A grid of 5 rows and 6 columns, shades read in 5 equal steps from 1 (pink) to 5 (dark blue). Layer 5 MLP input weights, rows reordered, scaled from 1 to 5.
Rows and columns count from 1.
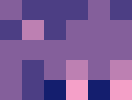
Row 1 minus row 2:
-1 2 0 1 0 1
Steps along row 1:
up same same down up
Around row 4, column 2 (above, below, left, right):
3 4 3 3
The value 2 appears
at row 2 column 2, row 4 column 4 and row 4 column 6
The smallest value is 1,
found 2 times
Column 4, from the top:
4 3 3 2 1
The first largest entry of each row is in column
2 1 1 2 3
